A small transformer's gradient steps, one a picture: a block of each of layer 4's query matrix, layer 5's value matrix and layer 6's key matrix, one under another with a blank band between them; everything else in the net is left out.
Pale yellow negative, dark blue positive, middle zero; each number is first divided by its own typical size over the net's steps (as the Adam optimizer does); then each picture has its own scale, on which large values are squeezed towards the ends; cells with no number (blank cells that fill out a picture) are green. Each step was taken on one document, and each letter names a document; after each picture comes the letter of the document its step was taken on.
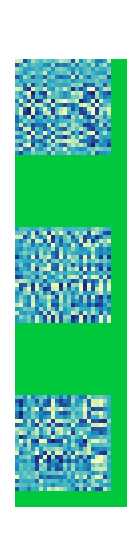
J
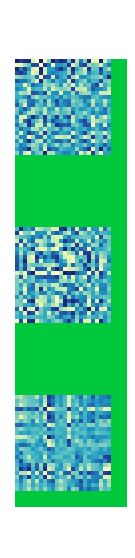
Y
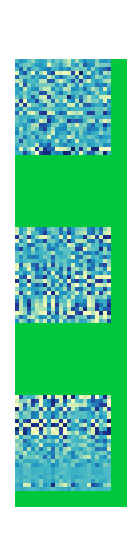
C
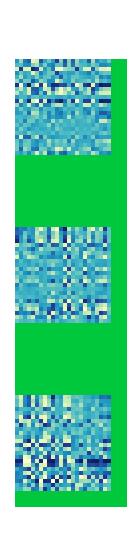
Y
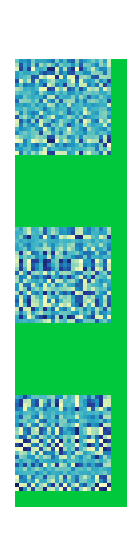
C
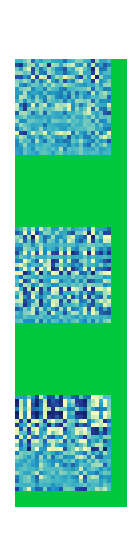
J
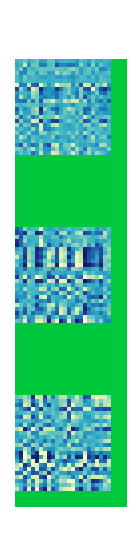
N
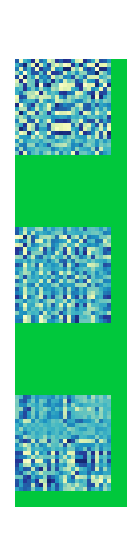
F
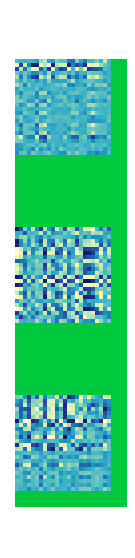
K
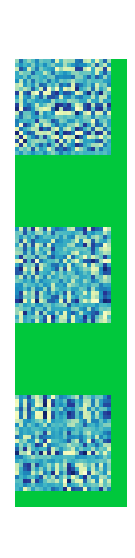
F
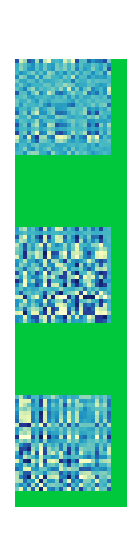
K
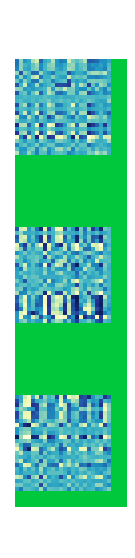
K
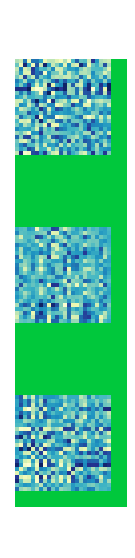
Y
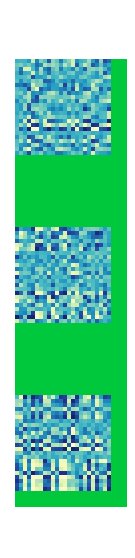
Y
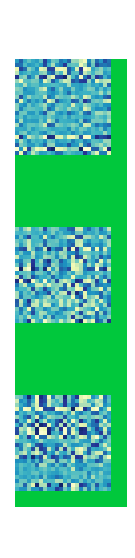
C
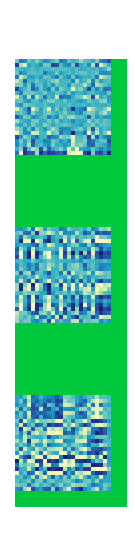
J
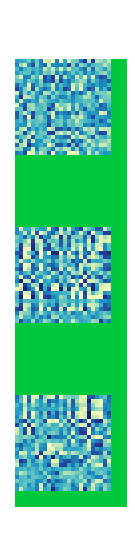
J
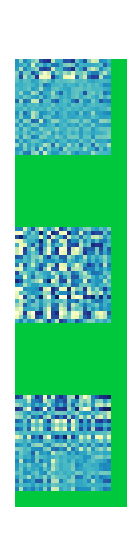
N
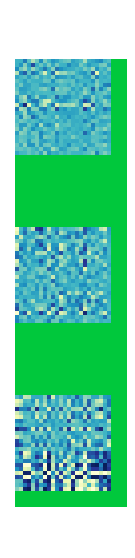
N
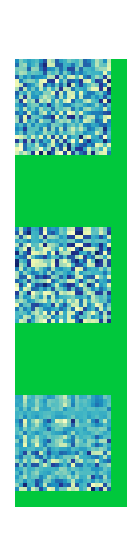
C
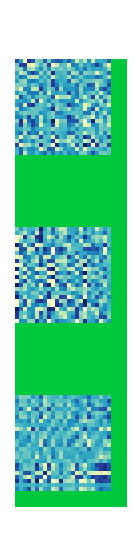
N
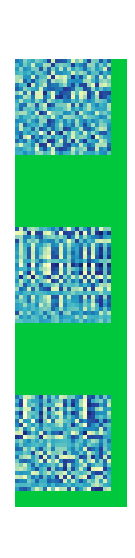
J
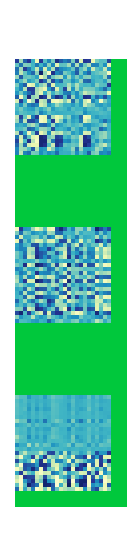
Y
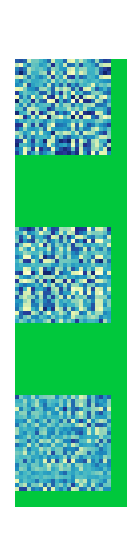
J
